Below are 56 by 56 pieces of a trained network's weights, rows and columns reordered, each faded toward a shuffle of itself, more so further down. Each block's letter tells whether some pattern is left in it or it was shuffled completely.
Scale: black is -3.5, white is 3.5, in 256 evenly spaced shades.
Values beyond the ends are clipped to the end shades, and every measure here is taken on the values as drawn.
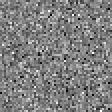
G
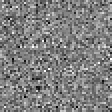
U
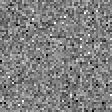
G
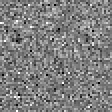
U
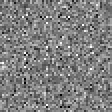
U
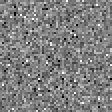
G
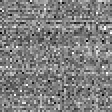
U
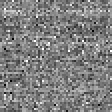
U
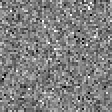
G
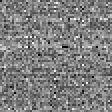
U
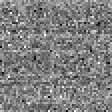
U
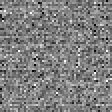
U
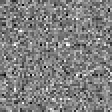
U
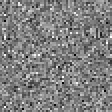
U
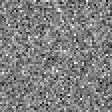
G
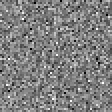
G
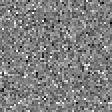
G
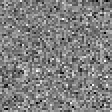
U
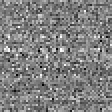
U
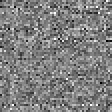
U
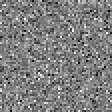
G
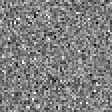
G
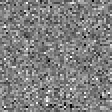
U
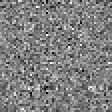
U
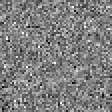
G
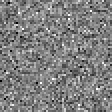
G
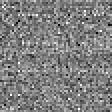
U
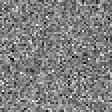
G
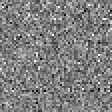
U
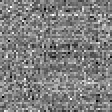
U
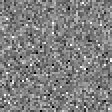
G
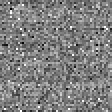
U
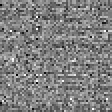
U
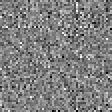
U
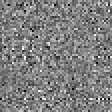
U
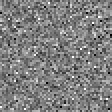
G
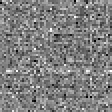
U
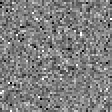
G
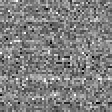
U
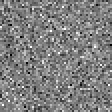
G
